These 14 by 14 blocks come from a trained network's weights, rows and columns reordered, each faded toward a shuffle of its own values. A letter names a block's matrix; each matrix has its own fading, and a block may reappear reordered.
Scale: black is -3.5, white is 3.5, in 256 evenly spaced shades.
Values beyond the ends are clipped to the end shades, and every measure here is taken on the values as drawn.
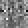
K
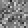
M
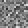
M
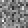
K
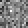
M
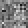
K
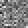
M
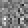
K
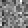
K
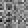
K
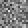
M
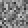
M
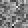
M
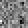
K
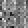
K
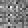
K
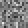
K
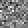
M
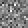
K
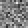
M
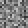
M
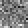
M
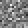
M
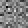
K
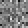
K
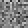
M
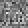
M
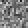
M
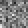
K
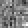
K
